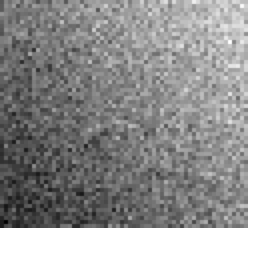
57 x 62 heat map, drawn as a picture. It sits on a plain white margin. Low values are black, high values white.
There are no regular stripes. The ninth with the lowest average is the bottom left. The ninth with the highest average is the top right. No single row or column stands out from its neighbours. There is an overall slope up to the top right. The halves do not mirror each other. The values follow a bell shape.
